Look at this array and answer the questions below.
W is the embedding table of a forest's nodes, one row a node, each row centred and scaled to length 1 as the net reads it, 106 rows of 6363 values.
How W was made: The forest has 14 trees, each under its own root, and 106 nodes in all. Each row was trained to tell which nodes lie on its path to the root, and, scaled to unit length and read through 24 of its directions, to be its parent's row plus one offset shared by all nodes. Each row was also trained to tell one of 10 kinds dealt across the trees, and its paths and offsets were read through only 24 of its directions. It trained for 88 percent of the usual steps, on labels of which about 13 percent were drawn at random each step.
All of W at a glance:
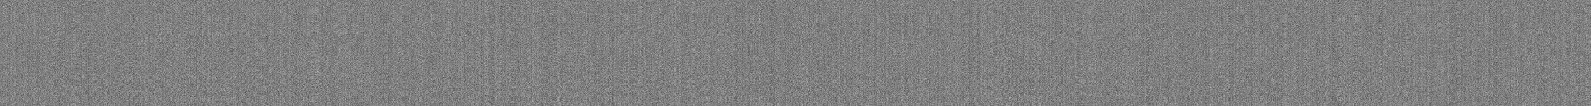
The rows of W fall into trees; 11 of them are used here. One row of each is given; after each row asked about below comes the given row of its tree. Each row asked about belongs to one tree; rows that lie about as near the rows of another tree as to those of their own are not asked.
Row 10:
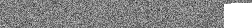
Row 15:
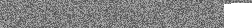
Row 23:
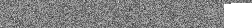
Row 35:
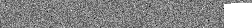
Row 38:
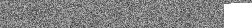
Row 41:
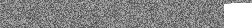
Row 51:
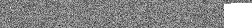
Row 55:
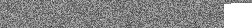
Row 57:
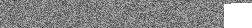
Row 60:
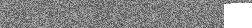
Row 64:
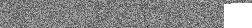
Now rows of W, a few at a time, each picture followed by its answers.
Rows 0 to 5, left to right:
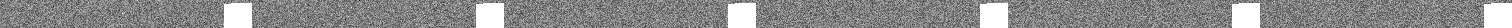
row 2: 35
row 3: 35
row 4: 57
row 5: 38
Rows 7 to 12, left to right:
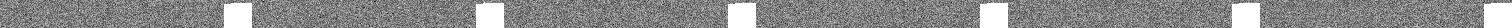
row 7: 10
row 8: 15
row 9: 23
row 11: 51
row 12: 51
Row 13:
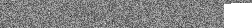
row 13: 55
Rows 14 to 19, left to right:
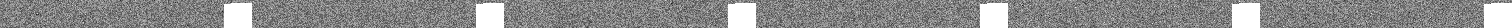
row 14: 10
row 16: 15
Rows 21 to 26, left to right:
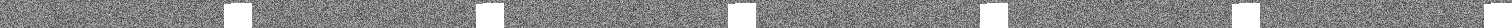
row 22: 41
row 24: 60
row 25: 23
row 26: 38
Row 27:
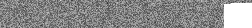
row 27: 10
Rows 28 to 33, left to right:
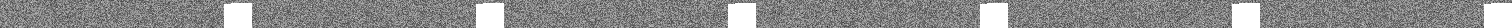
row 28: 41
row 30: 55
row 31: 23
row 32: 23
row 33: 23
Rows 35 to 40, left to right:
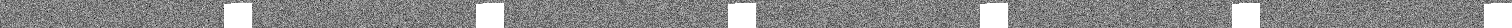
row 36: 10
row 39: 15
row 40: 51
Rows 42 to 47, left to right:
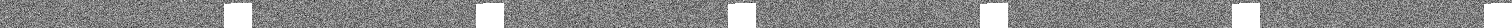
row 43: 10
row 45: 10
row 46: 55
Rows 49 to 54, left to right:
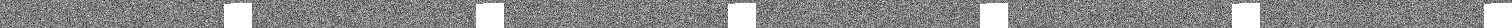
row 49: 35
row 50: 35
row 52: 51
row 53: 10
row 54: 51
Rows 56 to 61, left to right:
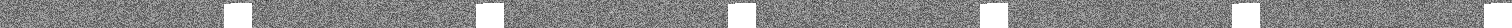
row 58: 51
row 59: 15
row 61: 57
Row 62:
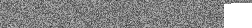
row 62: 55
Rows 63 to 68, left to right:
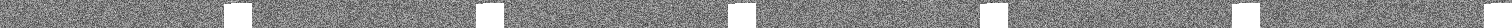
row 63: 23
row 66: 38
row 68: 64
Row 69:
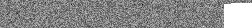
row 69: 55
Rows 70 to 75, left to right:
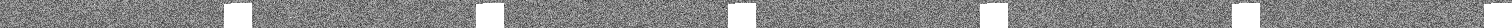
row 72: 23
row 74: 10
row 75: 57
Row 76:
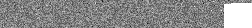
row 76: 15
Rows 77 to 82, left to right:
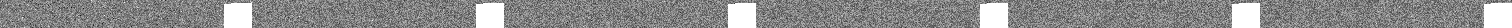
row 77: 10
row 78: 55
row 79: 55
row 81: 64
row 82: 35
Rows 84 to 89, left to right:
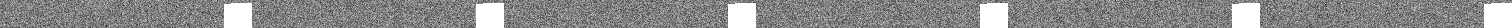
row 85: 51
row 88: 55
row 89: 15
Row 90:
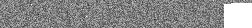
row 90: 10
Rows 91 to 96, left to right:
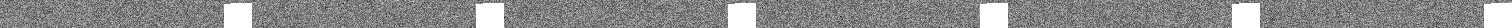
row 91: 38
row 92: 51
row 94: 51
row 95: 64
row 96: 35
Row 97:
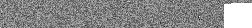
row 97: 15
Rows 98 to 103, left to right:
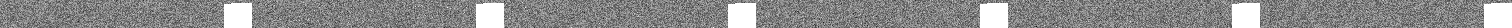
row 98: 15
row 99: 15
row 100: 15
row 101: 55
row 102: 41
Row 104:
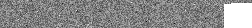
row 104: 51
